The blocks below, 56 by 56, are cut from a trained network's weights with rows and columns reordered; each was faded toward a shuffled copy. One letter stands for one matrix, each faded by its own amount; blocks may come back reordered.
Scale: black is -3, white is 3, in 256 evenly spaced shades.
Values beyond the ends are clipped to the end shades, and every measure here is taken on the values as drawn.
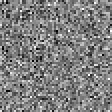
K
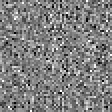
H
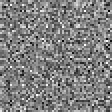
K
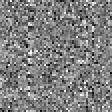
H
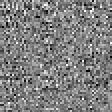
H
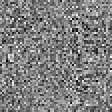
H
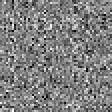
H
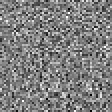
H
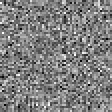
H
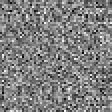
K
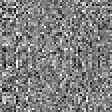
K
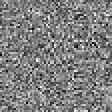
K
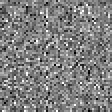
H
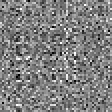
K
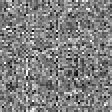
K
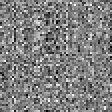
K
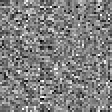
K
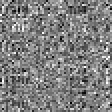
K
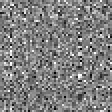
H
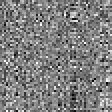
K
